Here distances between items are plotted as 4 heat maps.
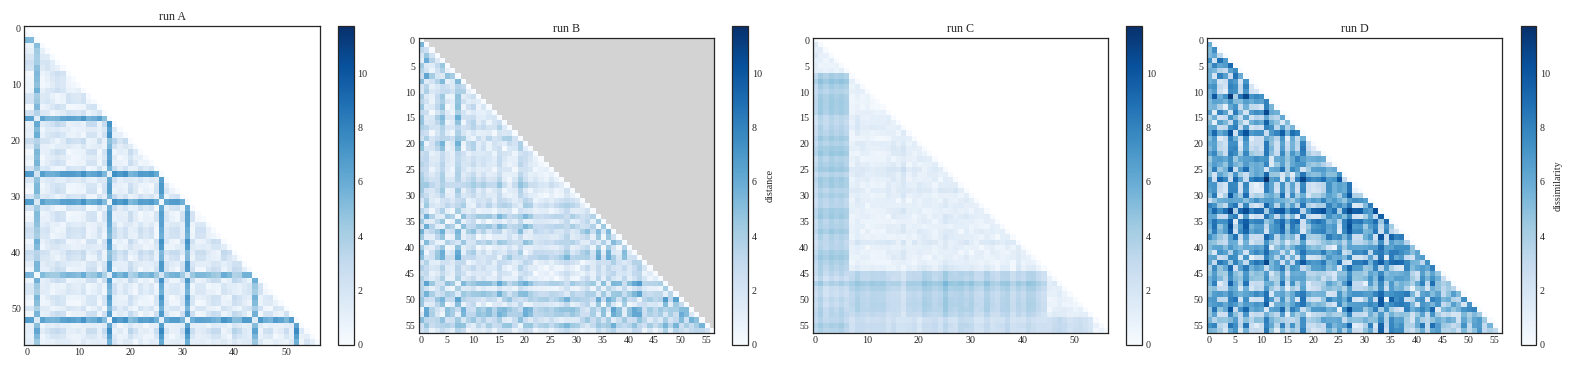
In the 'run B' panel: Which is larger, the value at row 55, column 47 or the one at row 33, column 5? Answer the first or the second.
the first
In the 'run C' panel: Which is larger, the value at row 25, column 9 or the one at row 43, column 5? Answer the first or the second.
the second
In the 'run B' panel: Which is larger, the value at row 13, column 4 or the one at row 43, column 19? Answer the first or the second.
the first
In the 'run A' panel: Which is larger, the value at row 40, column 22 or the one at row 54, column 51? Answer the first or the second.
the first
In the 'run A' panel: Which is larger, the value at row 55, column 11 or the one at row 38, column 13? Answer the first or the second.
the second
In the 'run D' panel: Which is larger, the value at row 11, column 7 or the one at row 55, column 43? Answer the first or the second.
the first
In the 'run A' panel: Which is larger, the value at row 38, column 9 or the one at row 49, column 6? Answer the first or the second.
the second
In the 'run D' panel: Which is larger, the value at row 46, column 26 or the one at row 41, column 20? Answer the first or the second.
the second
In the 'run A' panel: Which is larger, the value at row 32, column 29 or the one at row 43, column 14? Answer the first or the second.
the first
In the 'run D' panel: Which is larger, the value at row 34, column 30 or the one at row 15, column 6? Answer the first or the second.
the first
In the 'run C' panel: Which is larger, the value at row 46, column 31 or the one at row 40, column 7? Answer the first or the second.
the first
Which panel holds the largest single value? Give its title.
run D
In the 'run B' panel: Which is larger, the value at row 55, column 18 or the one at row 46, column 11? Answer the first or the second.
the first
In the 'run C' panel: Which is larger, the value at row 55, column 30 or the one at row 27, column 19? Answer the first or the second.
the first
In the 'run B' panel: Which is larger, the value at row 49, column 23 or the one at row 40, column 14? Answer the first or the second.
the first
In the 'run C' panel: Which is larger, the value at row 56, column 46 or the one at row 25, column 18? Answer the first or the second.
the first
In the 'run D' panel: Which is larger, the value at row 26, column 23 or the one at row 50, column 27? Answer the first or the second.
the second
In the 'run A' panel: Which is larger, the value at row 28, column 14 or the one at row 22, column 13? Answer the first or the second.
the second
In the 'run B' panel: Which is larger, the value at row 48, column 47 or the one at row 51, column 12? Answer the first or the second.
the first
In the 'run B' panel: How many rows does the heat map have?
57
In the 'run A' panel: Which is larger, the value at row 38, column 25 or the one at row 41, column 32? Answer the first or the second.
the first
